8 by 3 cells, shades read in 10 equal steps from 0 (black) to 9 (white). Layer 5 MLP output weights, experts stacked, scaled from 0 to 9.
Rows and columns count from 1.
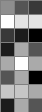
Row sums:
10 25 3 10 21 9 20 10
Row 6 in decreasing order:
6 3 0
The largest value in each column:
9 9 8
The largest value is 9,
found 2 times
